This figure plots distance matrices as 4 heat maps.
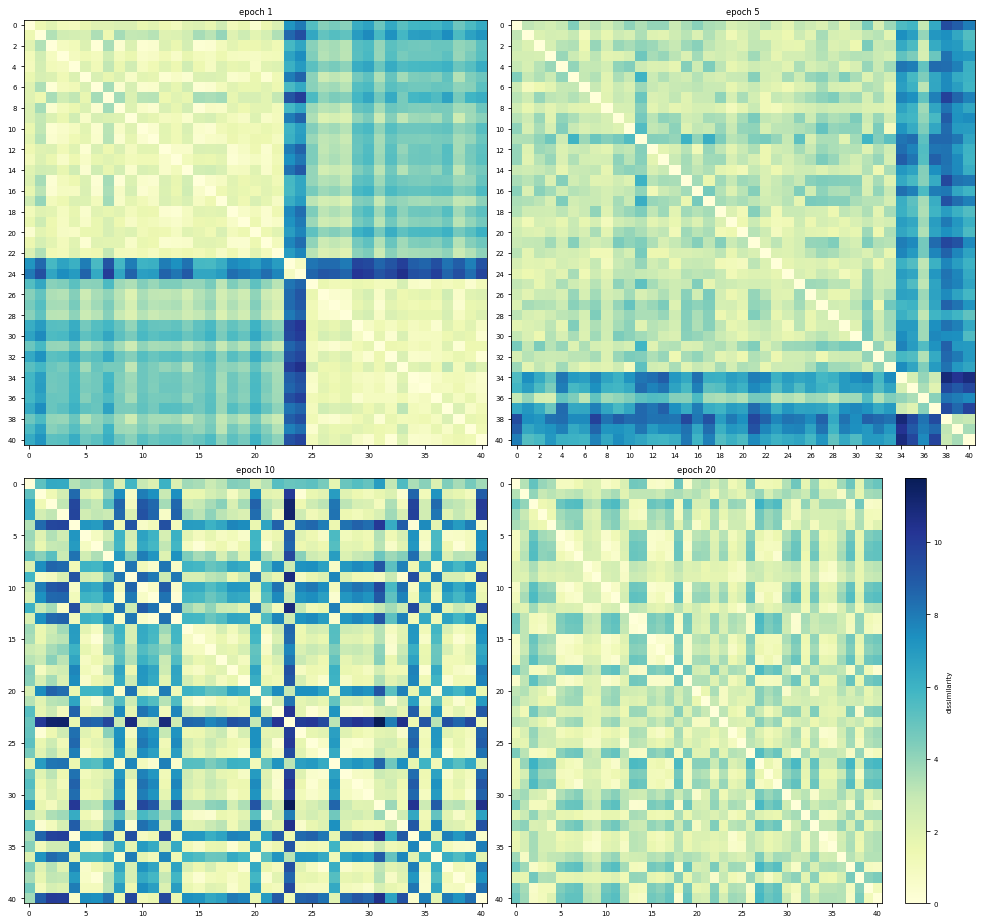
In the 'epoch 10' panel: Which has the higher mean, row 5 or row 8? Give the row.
8
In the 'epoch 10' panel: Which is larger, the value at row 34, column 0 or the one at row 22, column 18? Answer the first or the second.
the first
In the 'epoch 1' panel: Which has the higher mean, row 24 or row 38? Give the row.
24
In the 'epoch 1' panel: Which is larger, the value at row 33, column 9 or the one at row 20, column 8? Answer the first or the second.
the first
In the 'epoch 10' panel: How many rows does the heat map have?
41
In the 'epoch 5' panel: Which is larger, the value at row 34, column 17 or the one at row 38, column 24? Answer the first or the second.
the second
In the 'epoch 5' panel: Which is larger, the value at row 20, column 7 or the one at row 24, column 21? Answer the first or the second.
the first
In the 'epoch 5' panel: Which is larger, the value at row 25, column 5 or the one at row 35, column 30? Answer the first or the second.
the second
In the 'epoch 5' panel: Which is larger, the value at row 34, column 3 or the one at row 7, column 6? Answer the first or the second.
the first
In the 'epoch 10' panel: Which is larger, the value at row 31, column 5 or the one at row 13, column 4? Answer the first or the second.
the first
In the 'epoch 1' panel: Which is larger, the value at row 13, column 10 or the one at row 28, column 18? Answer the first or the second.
the second
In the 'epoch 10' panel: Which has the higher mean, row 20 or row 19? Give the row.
20
